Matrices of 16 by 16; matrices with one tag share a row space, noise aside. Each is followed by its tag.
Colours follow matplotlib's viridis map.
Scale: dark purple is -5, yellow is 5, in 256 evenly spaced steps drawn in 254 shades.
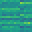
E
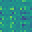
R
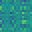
R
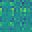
R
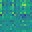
R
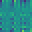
R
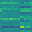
E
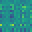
R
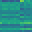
E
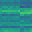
E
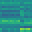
E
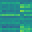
E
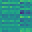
E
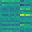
E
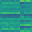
E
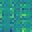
R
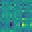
R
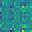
R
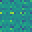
R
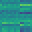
E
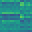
E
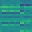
E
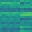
E
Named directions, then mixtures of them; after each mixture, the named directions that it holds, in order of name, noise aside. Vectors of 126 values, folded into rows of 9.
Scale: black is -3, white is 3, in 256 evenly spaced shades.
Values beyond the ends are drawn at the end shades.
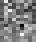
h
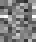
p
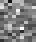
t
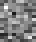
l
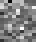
t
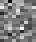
t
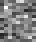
h, l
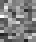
l, p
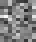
p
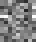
p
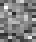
l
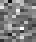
t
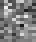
h, l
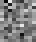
h, t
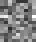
p
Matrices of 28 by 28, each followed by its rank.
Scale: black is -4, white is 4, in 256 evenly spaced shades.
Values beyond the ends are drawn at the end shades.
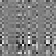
two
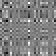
two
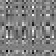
two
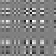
one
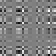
one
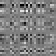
two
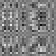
two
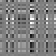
one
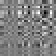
two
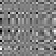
two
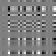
one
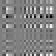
one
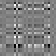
one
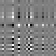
one
